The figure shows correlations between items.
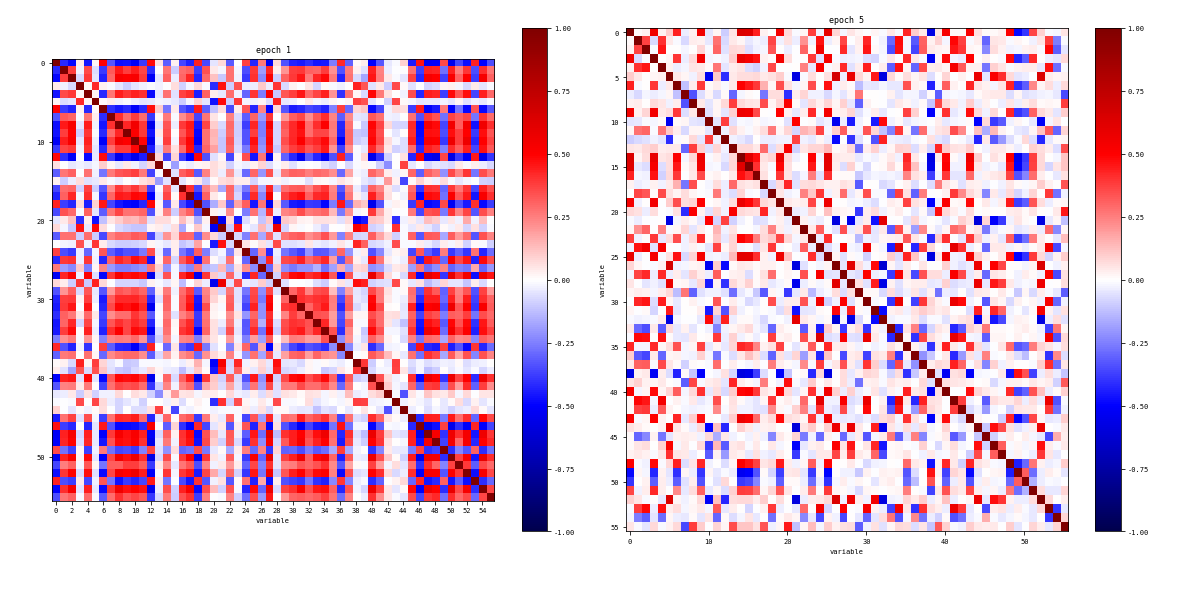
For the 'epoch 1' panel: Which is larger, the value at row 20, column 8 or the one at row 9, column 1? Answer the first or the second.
the second
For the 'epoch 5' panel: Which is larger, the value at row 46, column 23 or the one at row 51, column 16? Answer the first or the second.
the second
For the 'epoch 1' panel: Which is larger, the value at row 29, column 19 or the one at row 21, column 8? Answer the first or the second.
the first
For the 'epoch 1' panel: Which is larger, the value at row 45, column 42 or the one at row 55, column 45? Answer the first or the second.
the second
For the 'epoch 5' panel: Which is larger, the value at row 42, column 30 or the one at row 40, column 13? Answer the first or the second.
the first
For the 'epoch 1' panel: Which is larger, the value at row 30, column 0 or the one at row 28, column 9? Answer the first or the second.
the second
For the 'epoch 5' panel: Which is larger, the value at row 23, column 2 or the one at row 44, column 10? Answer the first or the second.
the first
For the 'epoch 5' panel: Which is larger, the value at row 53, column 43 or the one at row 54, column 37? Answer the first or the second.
the first
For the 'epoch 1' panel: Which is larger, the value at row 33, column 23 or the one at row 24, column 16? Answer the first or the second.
the first
